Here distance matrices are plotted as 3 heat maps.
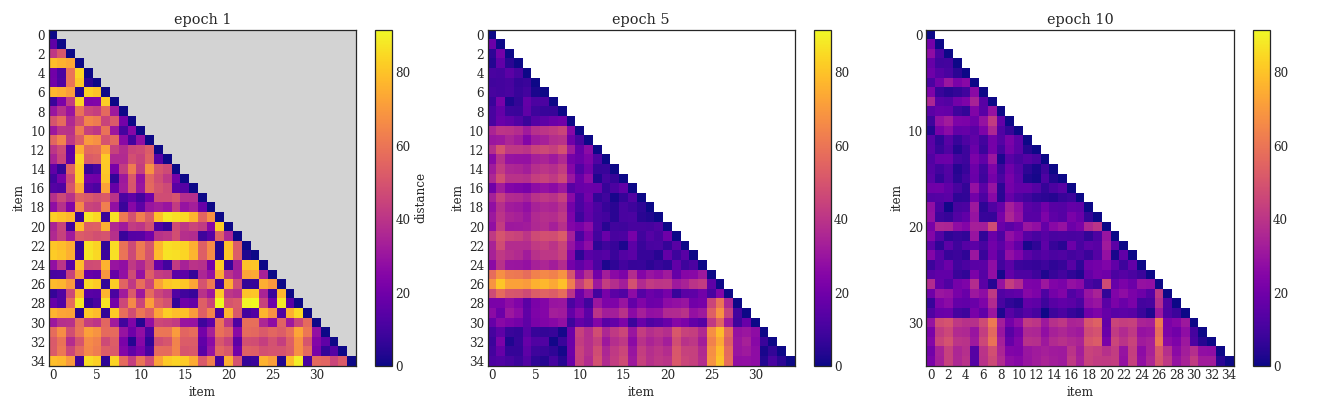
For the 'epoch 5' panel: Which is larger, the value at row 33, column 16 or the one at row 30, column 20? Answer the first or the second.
the first
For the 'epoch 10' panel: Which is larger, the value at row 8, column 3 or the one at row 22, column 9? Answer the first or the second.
the second
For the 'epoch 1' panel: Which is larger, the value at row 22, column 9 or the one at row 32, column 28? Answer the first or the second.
the second
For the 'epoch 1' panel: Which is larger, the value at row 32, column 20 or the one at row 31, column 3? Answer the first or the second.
the second
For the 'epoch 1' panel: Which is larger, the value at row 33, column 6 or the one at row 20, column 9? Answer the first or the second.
the first
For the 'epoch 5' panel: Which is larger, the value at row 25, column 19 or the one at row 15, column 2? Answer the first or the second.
the second
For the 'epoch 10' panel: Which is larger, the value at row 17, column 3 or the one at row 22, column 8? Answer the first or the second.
the second
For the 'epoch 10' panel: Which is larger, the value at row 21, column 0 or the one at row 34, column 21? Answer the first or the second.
the second
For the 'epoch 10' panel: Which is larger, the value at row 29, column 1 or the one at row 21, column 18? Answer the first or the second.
the first
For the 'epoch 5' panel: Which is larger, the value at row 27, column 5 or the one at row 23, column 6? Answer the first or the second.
the first
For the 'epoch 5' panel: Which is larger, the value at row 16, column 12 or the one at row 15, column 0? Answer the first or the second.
the second
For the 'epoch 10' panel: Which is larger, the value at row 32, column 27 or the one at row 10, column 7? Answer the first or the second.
the second
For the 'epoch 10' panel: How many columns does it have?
35
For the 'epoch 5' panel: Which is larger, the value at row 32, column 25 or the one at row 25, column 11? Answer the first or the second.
the first
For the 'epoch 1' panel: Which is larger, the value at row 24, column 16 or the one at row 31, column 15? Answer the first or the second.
the second
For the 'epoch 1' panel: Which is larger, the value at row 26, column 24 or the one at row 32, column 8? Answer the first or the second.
the first
